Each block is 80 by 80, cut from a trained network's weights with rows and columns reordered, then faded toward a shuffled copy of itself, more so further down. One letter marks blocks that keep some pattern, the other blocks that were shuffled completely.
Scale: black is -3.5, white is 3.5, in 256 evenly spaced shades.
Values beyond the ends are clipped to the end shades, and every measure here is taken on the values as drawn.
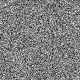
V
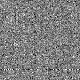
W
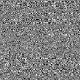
W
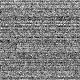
W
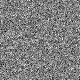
V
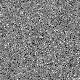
V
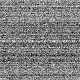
W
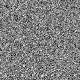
W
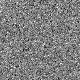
V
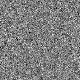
W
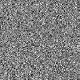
W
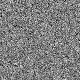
V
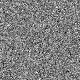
V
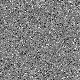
V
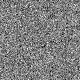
V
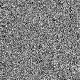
W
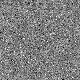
V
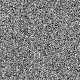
V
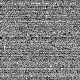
W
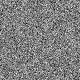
V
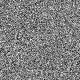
V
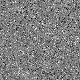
V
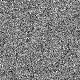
V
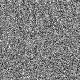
W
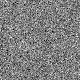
V
